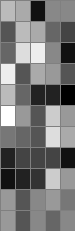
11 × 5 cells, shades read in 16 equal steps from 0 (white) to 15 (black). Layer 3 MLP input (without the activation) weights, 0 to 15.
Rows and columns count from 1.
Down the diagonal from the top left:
4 4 1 6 15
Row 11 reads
6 10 7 9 7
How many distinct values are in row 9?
5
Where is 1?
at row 3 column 3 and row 4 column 1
